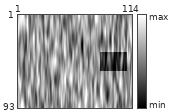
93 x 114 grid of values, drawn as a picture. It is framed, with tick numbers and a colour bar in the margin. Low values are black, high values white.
Mirror symmetry: none. Odd patch: lower, in the middle right. Grain: streaks running down. Ninth with the lowest average: middle right.
